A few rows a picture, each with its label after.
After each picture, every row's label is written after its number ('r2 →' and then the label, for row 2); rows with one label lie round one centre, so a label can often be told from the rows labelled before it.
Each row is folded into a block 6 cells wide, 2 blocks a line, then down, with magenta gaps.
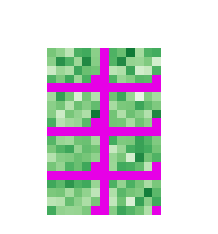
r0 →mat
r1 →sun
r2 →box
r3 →box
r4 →mat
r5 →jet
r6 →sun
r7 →jet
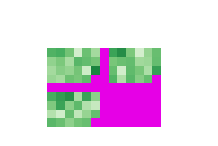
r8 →box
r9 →box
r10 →sun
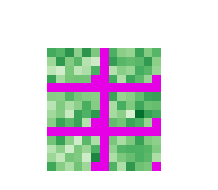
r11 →sun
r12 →mat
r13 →jet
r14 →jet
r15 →box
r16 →mat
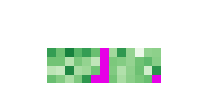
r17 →sun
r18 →box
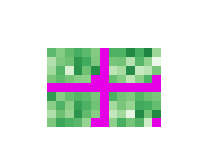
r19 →jet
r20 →sun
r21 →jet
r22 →jet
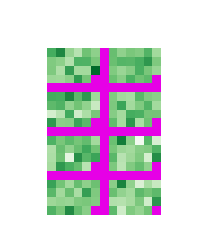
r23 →box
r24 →mat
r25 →sun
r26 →mat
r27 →jet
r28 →box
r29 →mat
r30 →box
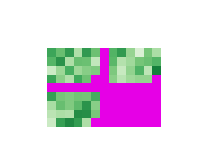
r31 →sun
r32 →box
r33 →jet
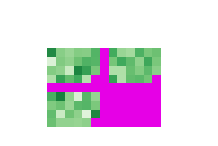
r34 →jet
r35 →mat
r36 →box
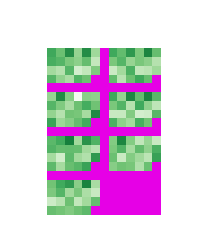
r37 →sun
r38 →sun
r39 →box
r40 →sun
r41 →sun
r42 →box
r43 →sun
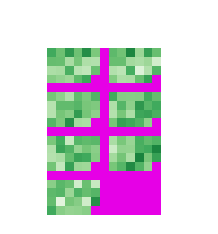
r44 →sun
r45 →sun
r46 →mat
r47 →jet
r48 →mat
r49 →jet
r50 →box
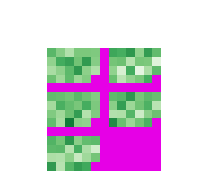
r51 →mat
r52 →sun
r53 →mat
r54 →sun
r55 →sun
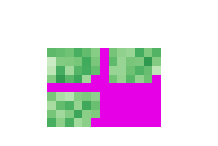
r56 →jet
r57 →mat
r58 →mat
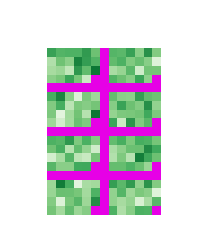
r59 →jet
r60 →sun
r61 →box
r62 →mat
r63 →sun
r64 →jet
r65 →box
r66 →sun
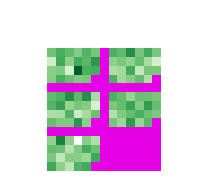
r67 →jet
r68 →sun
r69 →sun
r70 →mat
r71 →box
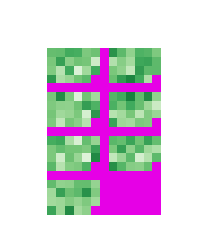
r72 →sun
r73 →jet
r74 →box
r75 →sun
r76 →box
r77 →sun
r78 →mat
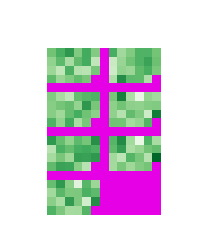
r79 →sun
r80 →jet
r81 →mat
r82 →box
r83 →jet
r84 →box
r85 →box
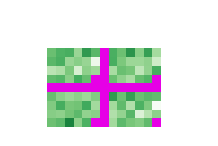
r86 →sun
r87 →sun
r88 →mat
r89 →sun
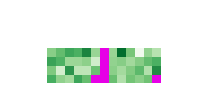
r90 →sun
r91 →box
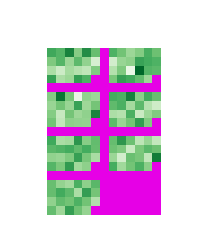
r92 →sun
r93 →jet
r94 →box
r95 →sun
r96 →mat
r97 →box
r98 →mat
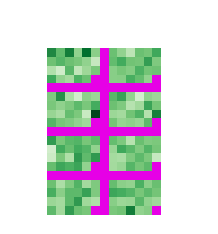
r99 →sun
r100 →mat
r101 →box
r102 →box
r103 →jet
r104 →mat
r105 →mat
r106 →mat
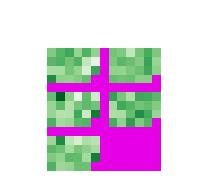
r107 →sun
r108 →mat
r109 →box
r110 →mat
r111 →box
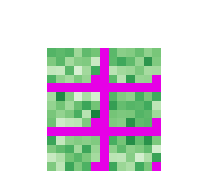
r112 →sun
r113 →mat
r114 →box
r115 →mat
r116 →mat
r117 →sun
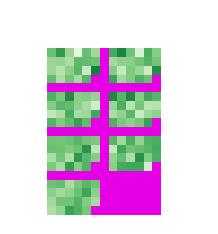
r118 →box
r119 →box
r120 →sun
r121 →sun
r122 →mat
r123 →jet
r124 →mat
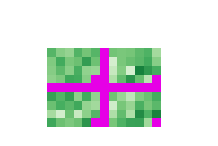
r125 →mat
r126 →jet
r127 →sun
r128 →jet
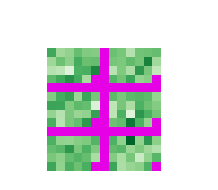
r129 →jet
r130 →mat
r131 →sun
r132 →jet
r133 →mat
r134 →sun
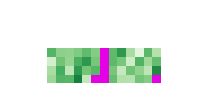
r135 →jet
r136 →box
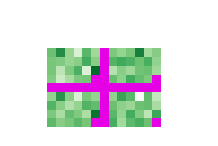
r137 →box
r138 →mat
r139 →box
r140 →box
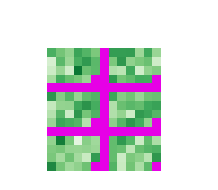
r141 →jet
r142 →sun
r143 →jet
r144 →jet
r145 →box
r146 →box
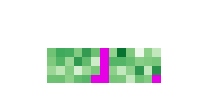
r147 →sun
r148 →box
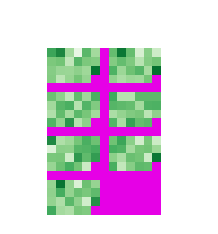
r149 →box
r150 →box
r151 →mat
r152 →mat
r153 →jet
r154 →box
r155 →box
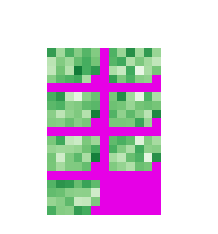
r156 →jet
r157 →sun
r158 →box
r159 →box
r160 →box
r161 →box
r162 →sun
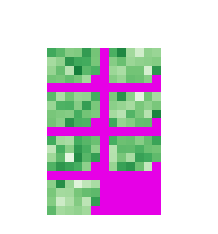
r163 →jet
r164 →box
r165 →mat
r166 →box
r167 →jet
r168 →jet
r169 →box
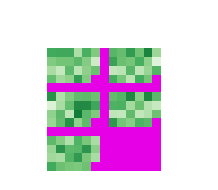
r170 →sun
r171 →sun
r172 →jet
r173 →sun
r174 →mat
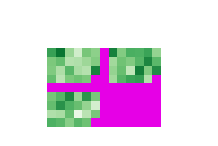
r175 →box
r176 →jet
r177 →sun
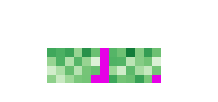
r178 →sun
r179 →sun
